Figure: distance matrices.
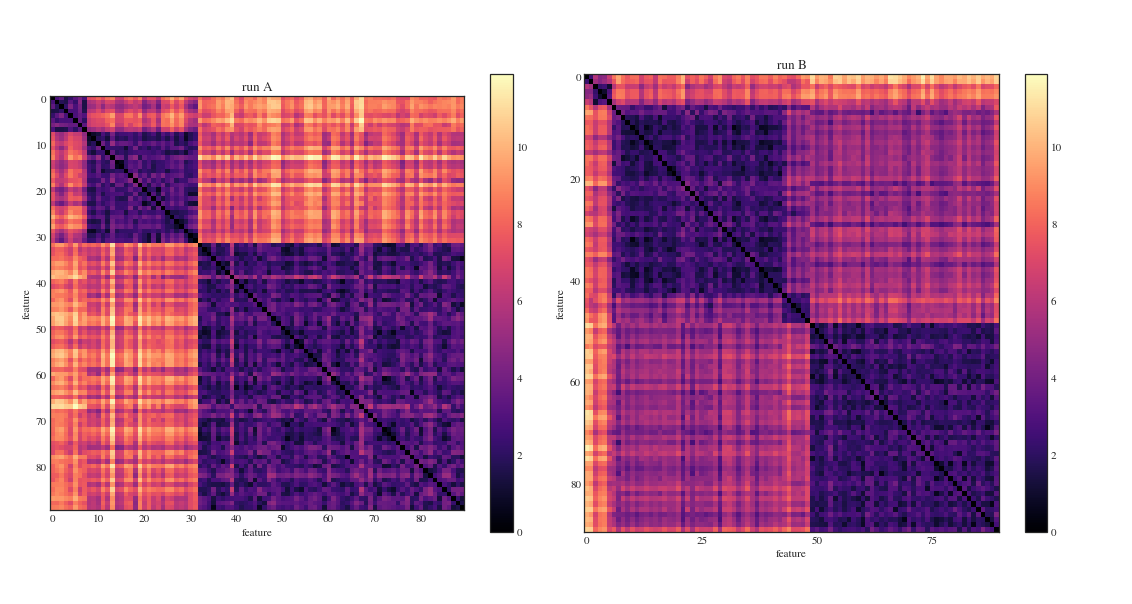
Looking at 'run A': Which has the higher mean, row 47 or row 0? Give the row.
0
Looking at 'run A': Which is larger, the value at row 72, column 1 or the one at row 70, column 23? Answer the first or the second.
the first
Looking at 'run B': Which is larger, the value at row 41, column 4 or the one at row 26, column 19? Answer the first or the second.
the first
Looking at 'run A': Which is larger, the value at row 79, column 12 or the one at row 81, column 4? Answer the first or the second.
the second
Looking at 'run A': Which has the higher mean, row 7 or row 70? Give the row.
7
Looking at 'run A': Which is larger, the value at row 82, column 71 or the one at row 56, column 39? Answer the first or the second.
the second
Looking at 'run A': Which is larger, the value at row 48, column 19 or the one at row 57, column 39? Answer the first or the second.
the first
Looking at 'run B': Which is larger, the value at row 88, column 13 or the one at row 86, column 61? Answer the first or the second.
the first
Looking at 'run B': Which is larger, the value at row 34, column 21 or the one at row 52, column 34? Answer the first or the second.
the second
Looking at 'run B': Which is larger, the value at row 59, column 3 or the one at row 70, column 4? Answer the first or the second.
the first
